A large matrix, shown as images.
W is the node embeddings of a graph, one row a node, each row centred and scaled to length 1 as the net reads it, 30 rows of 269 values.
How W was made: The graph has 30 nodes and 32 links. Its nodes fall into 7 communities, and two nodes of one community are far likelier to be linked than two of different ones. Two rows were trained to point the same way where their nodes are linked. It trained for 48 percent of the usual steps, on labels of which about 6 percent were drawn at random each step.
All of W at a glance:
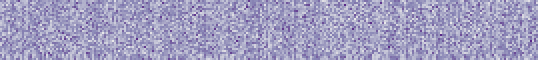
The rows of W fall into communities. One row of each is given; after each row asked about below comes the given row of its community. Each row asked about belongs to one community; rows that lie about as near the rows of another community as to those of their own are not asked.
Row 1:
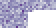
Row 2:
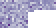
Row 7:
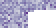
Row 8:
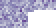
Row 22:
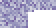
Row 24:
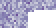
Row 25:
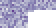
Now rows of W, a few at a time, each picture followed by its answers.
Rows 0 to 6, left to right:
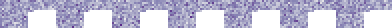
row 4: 25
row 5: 7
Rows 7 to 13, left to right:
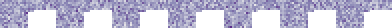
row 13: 1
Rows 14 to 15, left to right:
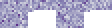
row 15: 24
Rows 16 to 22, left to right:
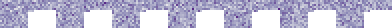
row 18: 22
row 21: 7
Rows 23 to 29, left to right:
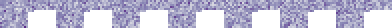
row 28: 2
